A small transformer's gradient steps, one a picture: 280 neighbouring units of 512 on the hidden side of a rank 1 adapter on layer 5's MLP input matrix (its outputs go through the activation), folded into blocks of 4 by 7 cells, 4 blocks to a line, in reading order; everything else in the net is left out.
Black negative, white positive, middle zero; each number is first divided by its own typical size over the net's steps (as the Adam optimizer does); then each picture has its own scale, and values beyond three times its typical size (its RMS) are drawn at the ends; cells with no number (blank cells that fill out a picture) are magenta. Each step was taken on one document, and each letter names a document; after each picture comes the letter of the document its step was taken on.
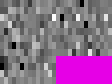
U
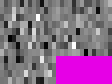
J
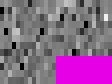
U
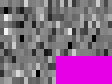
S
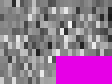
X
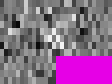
S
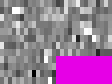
S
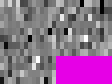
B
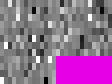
B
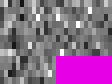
J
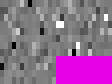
U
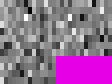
B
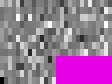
B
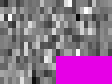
S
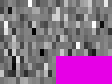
J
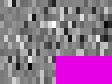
X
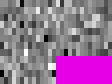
S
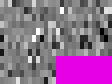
B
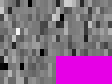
U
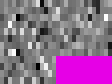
J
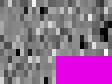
B
